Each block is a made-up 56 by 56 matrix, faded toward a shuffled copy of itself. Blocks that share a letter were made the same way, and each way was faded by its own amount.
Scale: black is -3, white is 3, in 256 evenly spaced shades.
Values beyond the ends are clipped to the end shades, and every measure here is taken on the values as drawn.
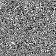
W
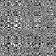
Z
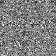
W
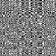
Z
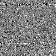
W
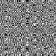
Z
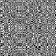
Z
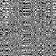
Z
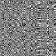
Z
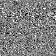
W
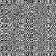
Z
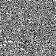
W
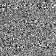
W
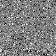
W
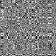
Z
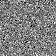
W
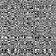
Z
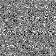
W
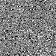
W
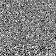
W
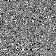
W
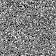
W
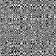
Z
